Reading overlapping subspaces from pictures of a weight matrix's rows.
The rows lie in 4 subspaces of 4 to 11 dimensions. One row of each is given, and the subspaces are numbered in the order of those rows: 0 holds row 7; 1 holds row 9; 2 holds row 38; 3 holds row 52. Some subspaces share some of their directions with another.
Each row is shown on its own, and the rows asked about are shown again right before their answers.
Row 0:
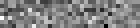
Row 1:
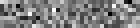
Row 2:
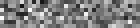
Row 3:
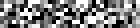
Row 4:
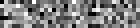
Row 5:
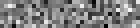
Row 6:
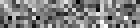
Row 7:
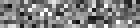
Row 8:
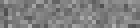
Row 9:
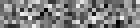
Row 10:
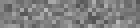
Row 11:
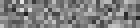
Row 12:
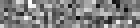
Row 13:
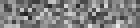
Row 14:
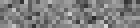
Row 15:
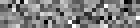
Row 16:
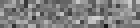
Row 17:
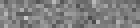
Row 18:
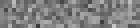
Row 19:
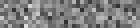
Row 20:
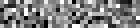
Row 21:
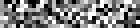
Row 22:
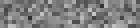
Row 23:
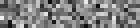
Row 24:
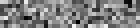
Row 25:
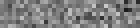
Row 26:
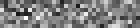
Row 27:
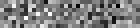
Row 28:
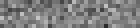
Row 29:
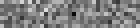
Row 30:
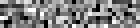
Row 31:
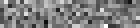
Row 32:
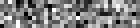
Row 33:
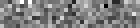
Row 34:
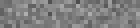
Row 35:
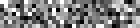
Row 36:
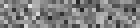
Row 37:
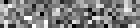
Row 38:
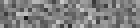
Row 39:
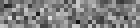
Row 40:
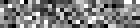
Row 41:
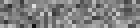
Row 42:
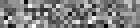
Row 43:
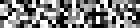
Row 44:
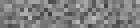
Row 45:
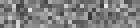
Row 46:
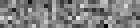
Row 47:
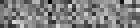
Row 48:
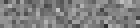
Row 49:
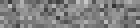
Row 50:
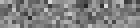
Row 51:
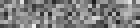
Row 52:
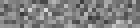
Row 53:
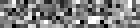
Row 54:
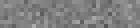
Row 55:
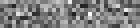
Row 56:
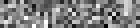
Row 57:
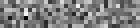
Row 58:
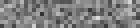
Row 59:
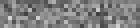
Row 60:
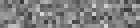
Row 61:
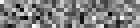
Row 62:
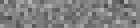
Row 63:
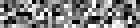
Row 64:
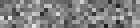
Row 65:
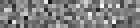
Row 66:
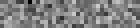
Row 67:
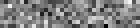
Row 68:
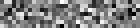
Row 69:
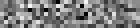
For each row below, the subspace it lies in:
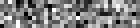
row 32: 3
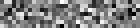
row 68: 2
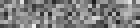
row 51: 2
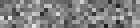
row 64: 1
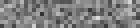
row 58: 2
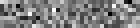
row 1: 0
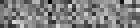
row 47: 3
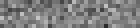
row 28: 3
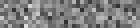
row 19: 1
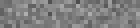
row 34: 2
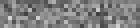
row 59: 1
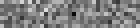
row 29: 3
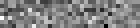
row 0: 3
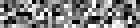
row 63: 0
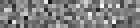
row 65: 0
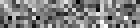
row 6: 1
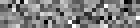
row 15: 3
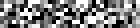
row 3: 2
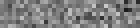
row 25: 3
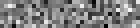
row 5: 3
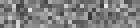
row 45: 3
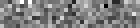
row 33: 3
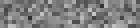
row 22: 2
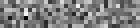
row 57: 1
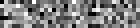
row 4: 3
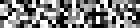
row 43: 0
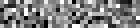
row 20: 1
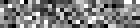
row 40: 0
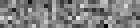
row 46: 0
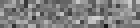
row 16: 2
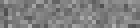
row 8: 2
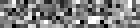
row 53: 2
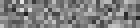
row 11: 3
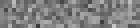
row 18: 2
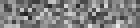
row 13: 1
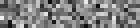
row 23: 3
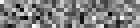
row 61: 0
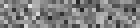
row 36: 1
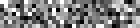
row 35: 3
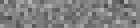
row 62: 3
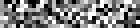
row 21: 3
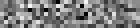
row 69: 3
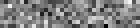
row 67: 0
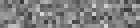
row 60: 3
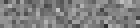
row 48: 3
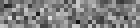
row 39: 1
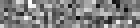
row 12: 3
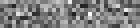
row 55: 3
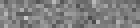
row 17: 2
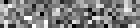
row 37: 2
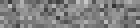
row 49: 3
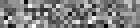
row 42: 3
